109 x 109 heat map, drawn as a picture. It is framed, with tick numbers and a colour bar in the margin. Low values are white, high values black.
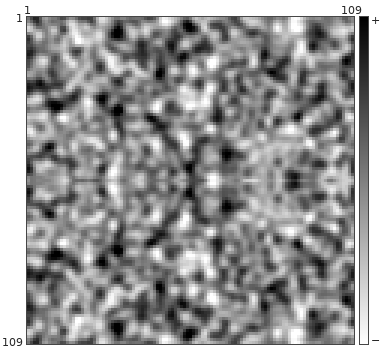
Average level on the scale: 50%. Slope: none. Mirror symmetry: top to bottom. Seam: none. Grain: blotchy.
